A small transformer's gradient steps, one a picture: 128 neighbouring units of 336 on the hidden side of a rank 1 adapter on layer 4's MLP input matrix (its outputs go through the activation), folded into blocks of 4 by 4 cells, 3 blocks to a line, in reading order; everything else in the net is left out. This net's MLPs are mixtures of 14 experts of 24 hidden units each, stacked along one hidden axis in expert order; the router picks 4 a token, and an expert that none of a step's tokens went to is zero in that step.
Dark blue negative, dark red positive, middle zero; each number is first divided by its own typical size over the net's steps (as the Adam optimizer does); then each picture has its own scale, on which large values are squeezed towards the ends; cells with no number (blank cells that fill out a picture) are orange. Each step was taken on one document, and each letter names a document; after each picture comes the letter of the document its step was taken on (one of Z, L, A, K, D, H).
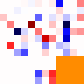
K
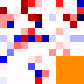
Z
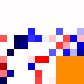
Z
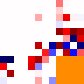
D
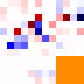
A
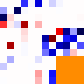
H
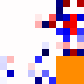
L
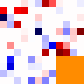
H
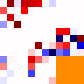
D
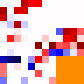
D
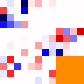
H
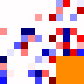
L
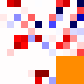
Z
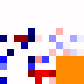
Z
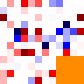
K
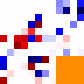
Z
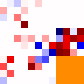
D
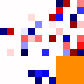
L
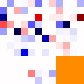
K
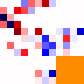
H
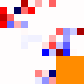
H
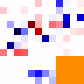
K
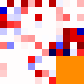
D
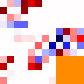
D
